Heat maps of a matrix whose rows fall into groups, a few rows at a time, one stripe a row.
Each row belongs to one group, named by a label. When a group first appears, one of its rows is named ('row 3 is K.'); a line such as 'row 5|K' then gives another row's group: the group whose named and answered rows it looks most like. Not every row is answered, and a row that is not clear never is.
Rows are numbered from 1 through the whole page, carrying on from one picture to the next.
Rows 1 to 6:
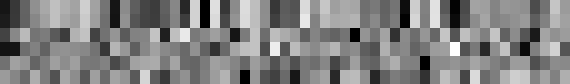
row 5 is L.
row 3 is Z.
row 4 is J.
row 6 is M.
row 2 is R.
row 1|R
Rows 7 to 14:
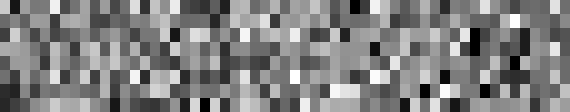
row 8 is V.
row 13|J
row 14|R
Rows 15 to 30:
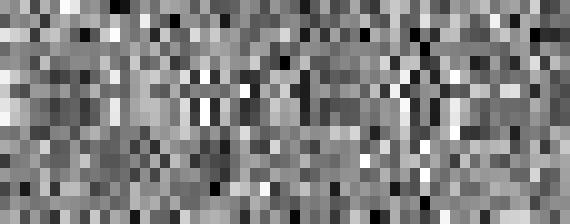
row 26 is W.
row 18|L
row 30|M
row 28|V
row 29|L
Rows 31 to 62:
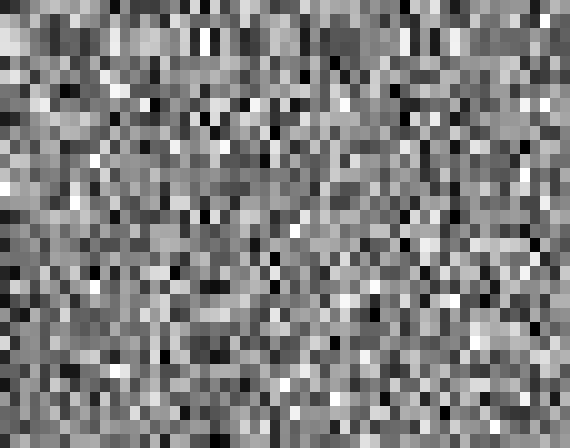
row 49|V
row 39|R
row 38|M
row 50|J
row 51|W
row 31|R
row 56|W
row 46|R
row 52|J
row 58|Z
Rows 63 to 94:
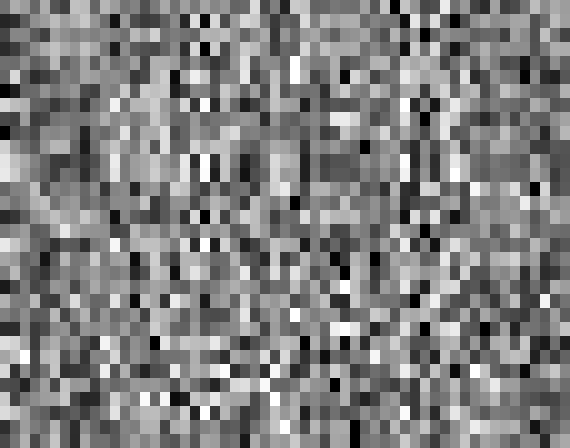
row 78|R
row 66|R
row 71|J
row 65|L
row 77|M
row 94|Z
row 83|J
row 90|V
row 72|J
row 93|Z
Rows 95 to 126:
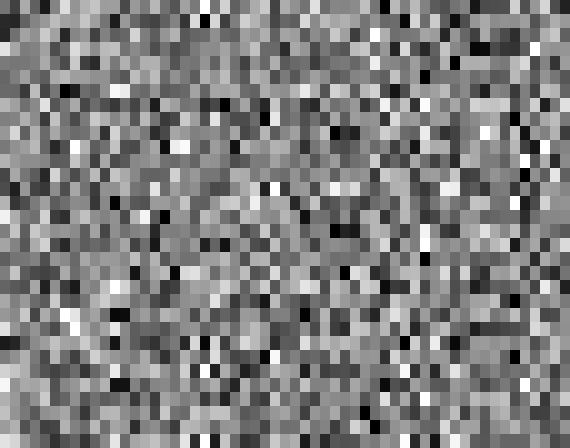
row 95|L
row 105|Z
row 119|R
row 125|M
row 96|R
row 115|L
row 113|L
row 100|L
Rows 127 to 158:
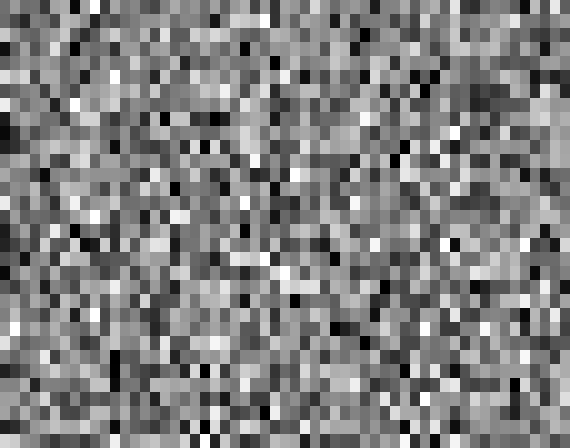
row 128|V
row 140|V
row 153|R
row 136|J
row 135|W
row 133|L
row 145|V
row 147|L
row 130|Z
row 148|M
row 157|R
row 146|Z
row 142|W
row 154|J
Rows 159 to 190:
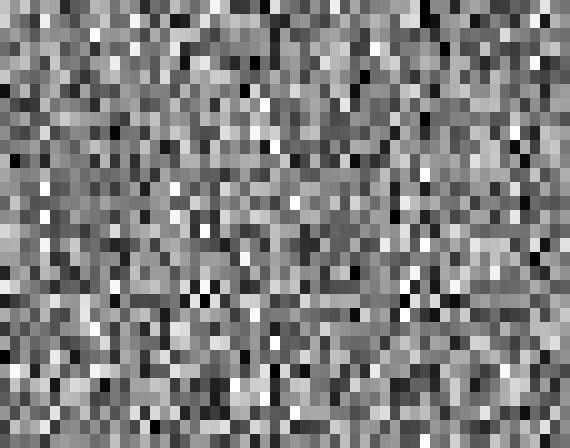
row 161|W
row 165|Z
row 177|Z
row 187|V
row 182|W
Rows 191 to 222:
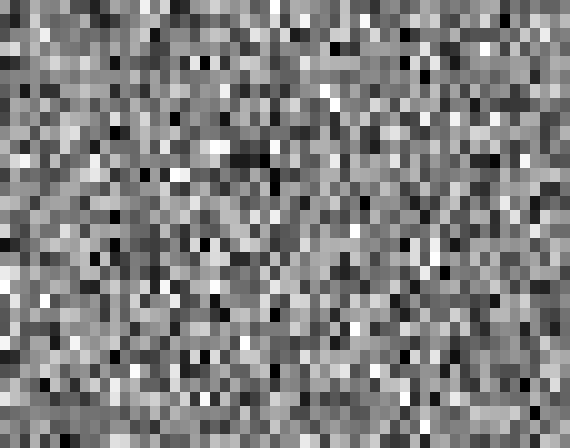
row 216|R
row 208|R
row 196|L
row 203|W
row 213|V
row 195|R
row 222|L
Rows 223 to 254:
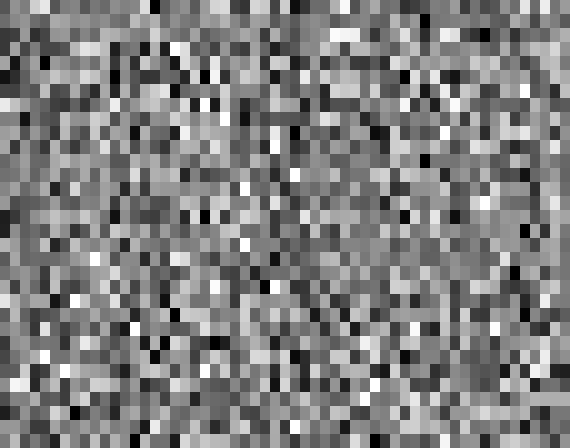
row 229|J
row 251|W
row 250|W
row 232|M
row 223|M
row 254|M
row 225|J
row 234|L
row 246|Z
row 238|R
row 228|R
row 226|W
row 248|M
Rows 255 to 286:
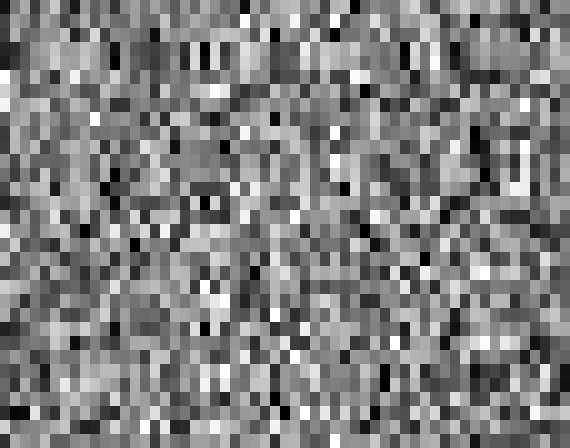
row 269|R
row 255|Z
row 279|Z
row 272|M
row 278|R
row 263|W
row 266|J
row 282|L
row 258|R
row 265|V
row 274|Z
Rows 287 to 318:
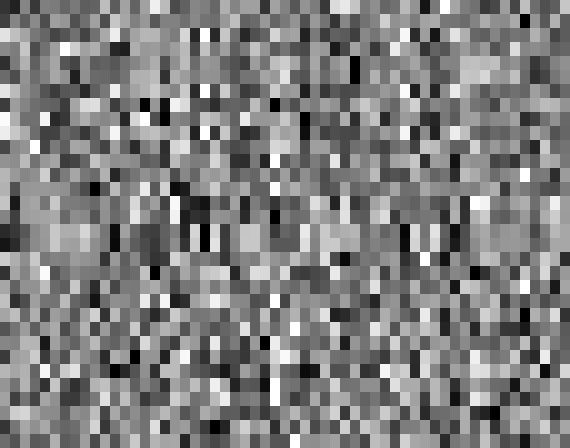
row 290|L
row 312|Z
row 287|J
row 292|Z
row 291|Z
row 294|W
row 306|M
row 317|W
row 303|R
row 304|R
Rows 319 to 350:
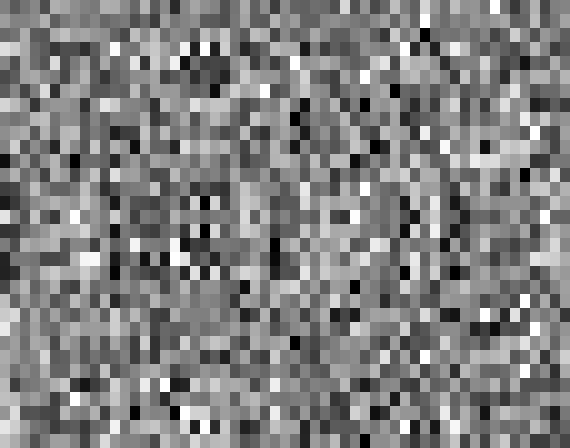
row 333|R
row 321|L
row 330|Z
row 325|V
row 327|M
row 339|Z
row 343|M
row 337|W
